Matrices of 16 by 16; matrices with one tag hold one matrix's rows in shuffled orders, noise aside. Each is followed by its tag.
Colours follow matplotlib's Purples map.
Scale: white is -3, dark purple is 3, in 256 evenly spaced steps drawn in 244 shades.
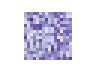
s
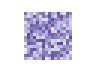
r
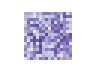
s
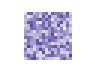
r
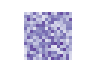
r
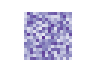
r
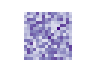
r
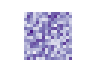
r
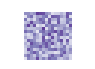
r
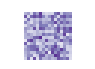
s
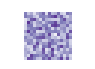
r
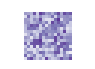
s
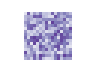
s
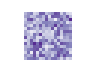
s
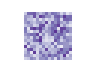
s
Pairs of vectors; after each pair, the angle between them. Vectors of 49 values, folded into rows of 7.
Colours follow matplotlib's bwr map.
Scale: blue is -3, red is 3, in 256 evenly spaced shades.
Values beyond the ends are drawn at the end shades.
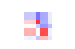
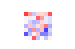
partly opposed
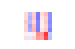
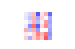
nearly parallel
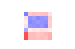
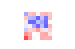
nearly parallel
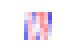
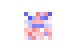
orthogonal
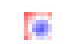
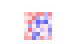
partly aligned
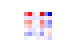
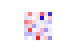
partly aligned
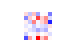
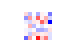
nearly parallel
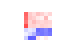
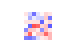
orthogonal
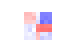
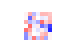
partly opposed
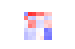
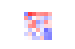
nearly parallel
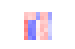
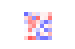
partly opposed
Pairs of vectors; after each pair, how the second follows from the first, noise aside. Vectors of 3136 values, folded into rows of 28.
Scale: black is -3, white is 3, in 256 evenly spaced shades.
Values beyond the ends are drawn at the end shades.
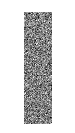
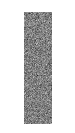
shrunk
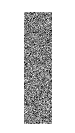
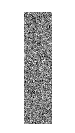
shuffled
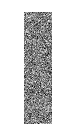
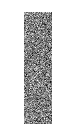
shuffled
